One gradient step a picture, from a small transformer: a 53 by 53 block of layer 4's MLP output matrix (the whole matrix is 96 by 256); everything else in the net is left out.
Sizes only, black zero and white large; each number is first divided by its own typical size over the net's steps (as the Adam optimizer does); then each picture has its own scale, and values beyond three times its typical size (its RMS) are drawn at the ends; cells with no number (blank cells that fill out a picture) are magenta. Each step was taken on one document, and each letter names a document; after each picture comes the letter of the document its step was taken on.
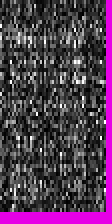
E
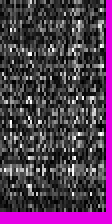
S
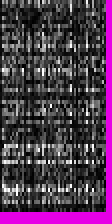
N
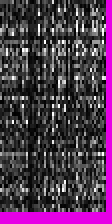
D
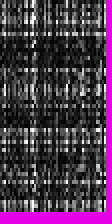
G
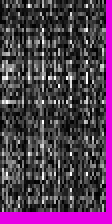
N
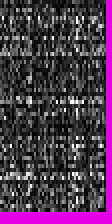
D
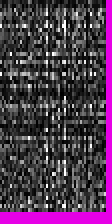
D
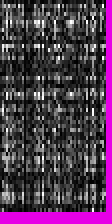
N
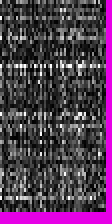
E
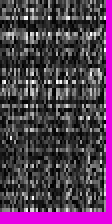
G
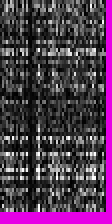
G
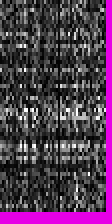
G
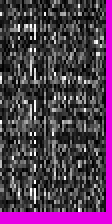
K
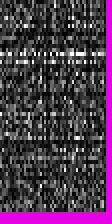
D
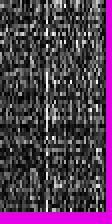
E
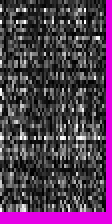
K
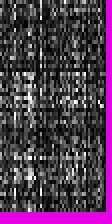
E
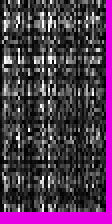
N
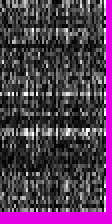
G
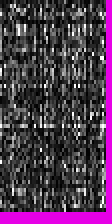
D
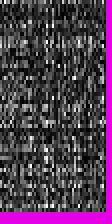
K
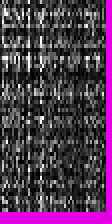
N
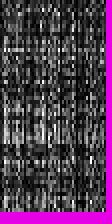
N
